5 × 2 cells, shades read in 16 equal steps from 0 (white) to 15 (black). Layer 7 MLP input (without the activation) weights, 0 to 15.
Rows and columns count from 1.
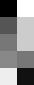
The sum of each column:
41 28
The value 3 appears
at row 2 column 2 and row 3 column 2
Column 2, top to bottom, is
0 3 3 8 14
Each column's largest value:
15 14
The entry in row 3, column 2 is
3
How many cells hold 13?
0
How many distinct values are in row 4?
2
